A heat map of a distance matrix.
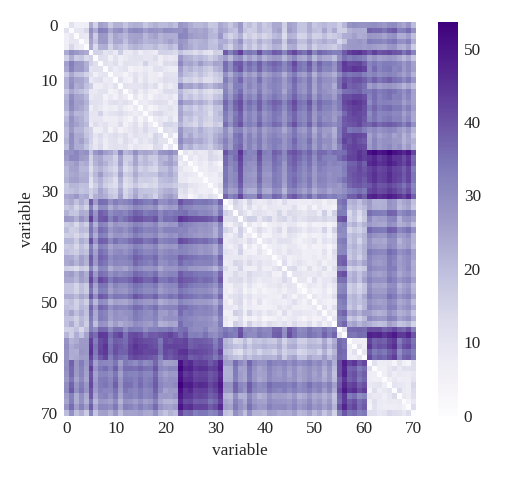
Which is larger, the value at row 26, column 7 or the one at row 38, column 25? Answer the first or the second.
the second
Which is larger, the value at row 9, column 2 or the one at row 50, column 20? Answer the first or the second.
the second
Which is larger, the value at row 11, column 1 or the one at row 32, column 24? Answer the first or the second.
the second
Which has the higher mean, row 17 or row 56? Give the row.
56
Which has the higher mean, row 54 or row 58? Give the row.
58
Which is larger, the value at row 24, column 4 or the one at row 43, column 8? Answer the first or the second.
the second
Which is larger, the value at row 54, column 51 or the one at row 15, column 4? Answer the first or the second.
the second
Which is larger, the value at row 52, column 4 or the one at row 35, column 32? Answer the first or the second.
the first
